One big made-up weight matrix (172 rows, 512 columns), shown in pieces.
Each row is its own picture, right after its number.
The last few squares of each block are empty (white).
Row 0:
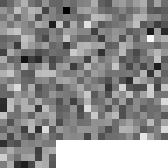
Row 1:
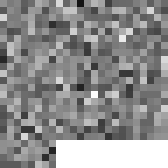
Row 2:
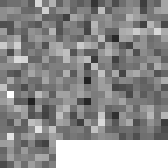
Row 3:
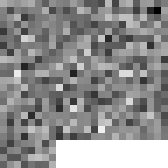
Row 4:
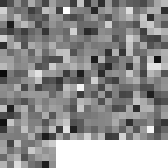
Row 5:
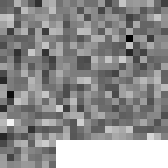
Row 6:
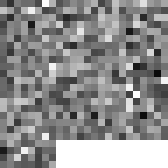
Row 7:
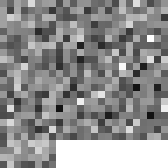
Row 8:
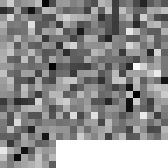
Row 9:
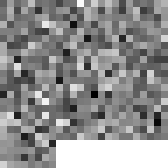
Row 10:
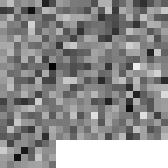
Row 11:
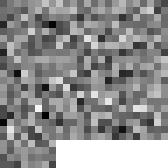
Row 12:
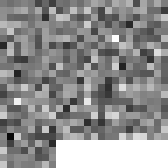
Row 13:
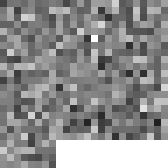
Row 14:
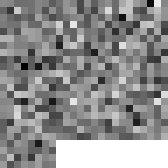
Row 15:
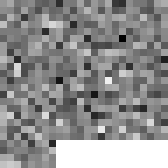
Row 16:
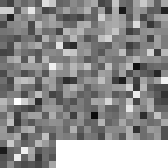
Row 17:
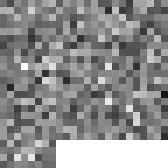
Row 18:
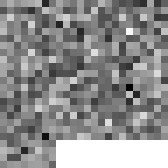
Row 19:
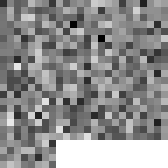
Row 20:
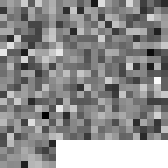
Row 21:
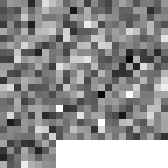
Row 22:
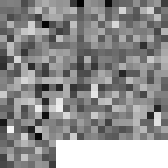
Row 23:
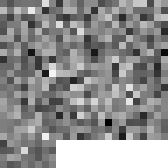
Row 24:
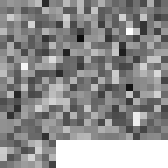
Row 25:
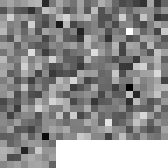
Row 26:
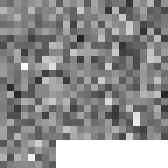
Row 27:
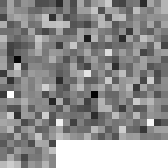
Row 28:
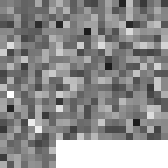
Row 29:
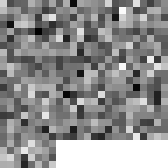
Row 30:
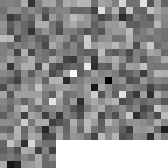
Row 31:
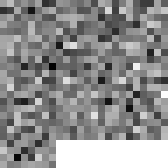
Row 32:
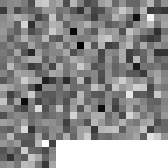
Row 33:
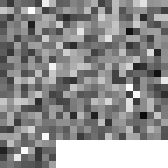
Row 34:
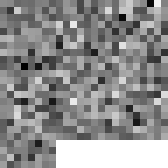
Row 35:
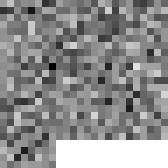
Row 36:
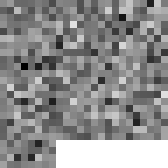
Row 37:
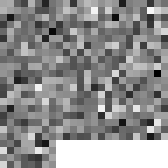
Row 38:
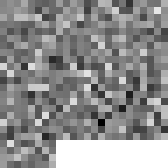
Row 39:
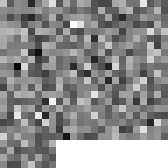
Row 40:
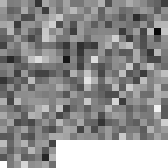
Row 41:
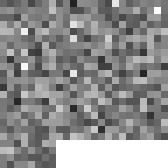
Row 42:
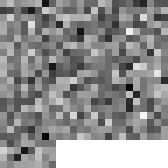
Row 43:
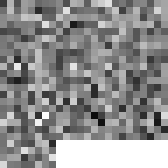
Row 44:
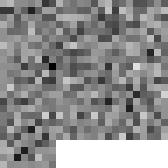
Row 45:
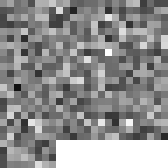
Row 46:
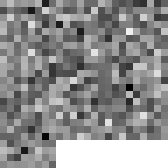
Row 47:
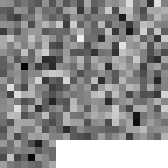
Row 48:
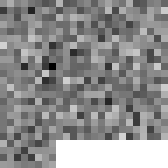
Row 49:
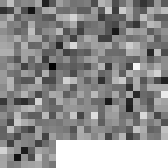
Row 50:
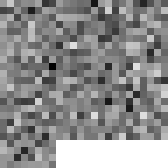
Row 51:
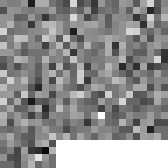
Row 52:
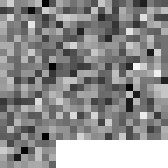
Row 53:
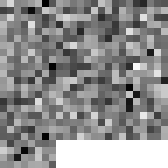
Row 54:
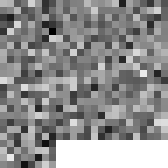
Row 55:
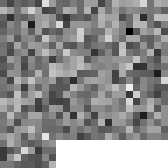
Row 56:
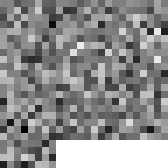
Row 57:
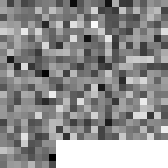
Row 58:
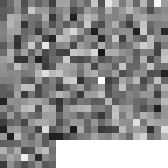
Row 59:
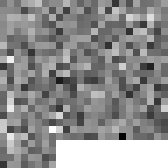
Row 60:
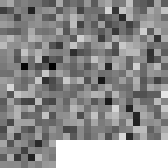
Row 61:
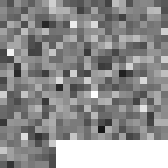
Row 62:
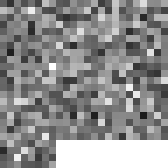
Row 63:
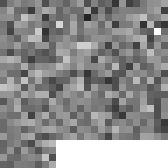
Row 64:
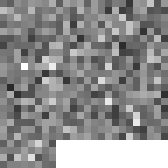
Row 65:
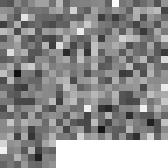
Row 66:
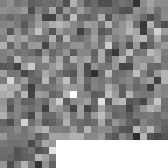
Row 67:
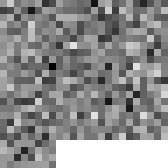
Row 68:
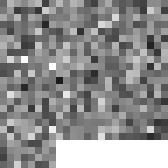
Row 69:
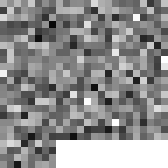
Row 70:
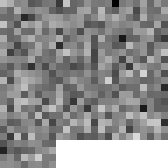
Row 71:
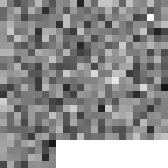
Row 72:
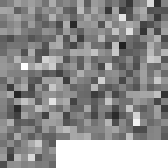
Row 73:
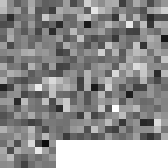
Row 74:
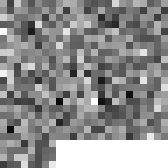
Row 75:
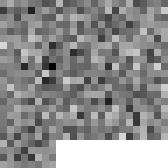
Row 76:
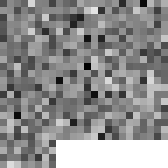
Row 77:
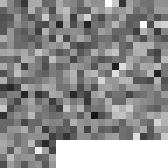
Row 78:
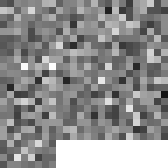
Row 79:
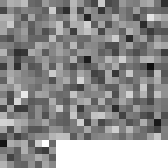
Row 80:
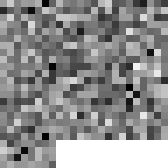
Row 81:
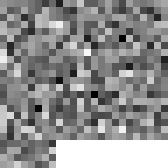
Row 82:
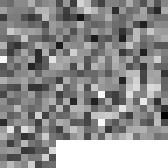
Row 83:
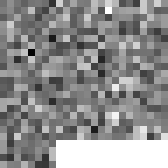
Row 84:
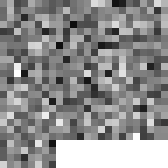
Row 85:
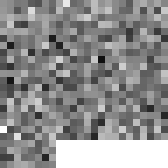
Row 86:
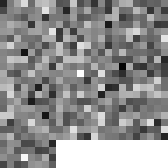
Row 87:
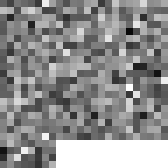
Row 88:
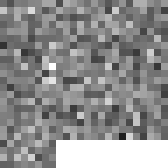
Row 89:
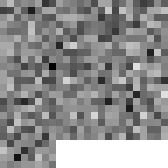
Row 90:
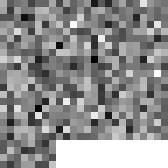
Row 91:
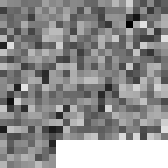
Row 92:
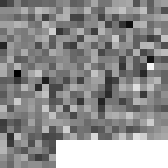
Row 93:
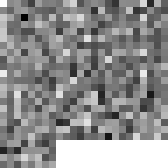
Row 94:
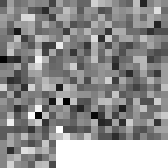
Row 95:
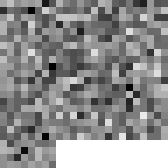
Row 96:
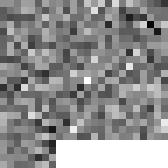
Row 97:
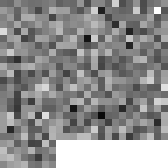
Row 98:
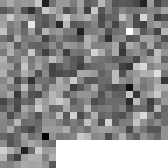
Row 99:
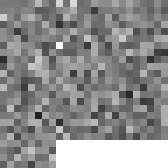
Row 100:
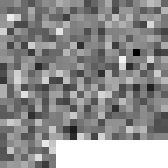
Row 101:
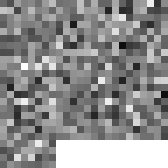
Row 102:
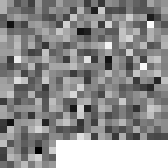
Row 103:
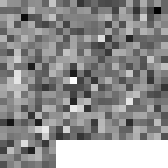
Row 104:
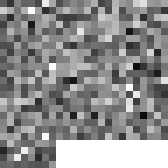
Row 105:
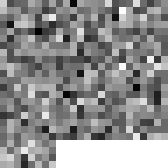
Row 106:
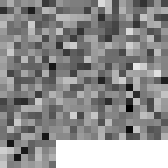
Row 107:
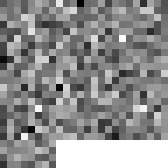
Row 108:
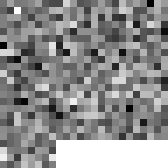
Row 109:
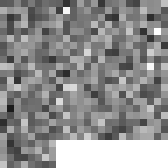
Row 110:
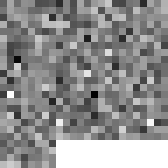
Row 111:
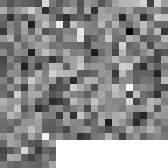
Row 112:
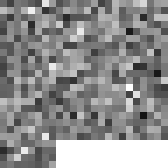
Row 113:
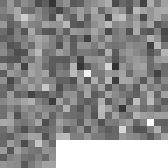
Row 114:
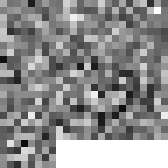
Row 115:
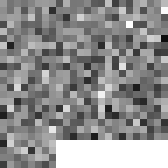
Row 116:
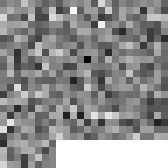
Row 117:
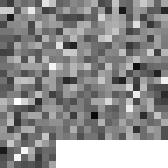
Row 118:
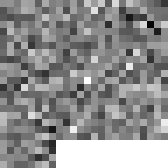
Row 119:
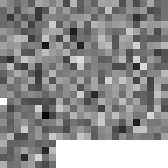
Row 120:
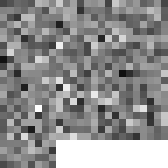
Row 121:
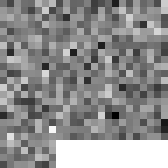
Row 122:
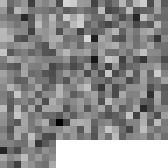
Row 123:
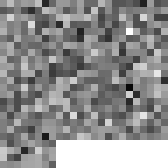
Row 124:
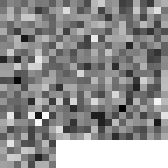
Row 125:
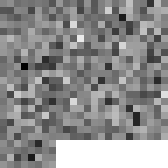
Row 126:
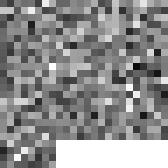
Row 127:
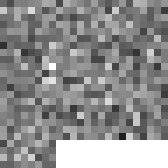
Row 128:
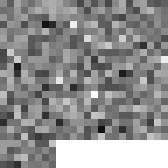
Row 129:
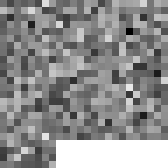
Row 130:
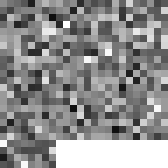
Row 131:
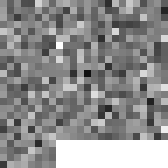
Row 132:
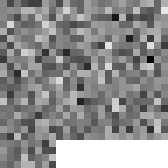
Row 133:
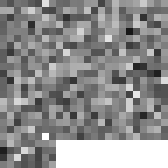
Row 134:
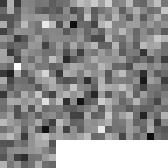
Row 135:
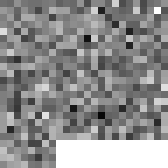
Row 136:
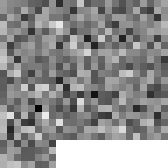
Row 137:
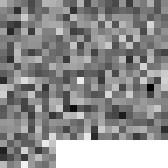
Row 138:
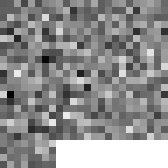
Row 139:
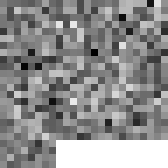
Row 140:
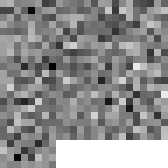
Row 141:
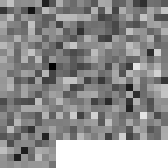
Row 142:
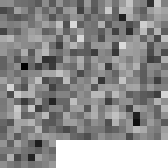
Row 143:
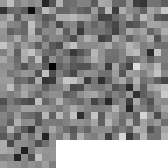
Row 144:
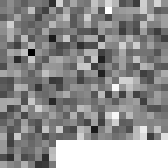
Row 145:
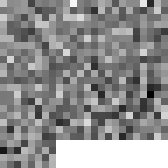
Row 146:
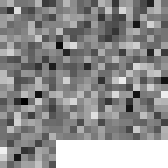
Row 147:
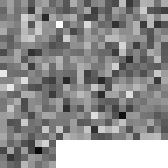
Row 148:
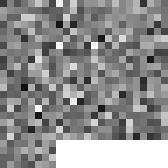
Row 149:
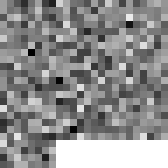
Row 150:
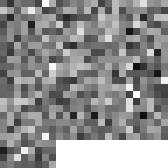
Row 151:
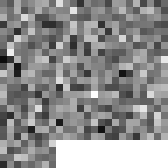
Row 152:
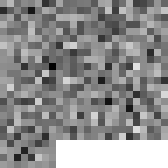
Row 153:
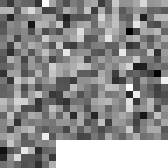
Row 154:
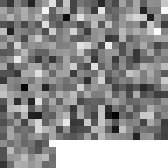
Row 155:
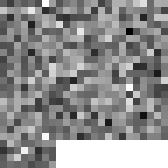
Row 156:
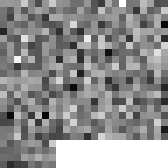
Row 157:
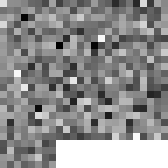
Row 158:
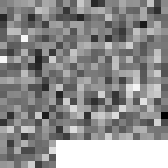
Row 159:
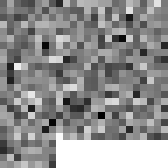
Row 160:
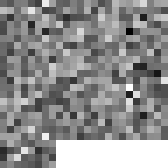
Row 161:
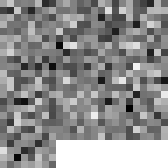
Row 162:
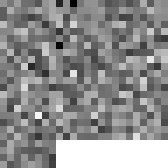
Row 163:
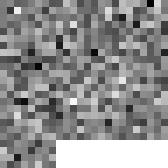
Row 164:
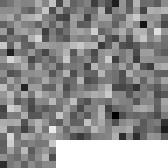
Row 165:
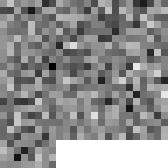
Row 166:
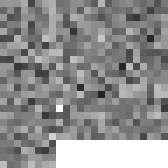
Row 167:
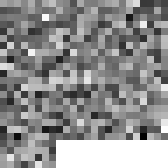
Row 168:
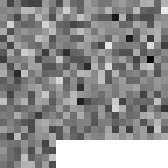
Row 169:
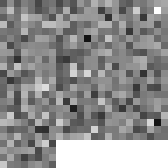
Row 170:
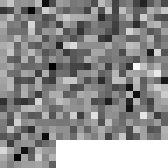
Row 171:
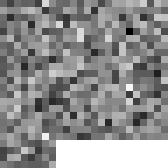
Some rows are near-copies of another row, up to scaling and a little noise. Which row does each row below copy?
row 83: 144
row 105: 29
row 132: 168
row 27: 110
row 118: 96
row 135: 97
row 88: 127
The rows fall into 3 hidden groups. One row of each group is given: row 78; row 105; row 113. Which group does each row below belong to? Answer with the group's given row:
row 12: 105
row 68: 105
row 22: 113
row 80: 78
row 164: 105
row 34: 78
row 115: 105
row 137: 105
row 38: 113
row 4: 105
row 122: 113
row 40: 105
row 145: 113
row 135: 113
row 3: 113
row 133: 78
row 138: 105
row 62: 78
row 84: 113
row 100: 105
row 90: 113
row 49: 78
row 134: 113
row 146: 78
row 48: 78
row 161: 78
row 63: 105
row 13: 113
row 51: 105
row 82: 113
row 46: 78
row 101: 78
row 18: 78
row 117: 78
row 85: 105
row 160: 78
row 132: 105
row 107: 113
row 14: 78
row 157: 113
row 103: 113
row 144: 105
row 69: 113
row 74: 113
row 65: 113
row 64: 78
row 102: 105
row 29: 105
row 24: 78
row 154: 105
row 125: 78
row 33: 78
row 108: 78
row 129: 78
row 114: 113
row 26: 78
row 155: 78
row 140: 78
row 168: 105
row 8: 78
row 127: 78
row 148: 113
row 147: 105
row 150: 78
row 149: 105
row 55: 78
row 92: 105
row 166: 105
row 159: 113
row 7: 105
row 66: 105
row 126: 78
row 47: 78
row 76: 113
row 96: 105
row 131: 113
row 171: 78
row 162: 113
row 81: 113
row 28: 105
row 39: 113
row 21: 105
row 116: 105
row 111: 78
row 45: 105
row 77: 105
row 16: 78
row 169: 113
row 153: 78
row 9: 113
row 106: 78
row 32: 105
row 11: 113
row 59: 105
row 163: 78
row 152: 78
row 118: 105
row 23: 78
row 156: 113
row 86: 105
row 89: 78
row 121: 105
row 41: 113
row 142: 78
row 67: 78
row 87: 78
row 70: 113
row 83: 105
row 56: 105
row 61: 113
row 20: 105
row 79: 105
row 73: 105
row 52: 78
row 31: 78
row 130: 105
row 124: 113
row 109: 105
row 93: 113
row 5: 105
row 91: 105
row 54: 105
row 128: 113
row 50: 78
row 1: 113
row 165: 78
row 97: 113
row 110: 113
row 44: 78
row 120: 113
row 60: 78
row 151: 113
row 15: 113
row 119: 105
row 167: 105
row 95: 78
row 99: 113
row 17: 78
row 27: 113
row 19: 113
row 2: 105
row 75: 78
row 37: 105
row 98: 78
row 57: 113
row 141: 78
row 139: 78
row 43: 113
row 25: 78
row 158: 113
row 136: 113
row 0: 105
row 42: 78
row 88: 78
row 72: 78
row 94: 113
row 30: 113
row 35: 78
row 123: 78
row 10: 78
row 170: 78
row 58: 105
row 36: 78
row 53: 78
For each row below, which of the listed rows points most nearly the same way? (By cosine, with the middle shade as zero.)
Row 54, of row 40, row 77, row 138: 77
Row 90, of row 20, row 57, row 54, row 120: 57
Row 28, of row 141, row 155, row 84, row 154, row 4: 4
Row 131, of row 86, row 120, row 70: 120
